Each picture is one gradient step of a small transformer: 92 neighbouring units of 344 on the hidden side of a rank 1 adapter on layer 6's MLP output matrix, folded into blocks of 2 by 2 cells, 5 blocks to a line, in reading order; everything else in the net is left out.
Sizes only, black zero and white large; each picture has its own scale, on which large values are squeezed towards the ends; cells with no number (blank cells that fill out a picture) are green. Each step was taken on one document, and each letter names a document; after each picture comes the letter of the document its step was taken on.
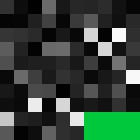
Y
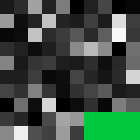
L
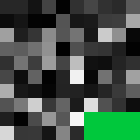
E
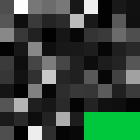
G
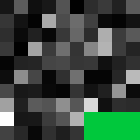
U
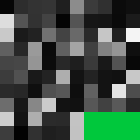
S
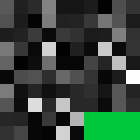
Y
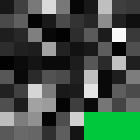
Y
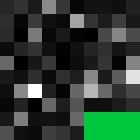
G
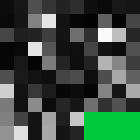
E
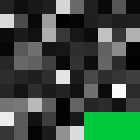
S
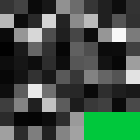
L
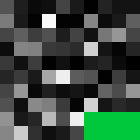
E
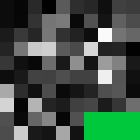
E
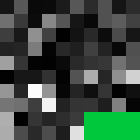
L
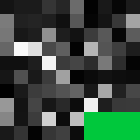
E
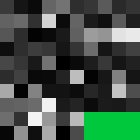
S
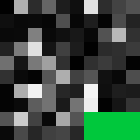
G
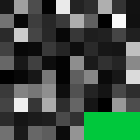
L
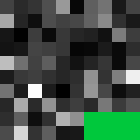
L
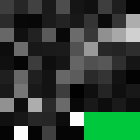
E
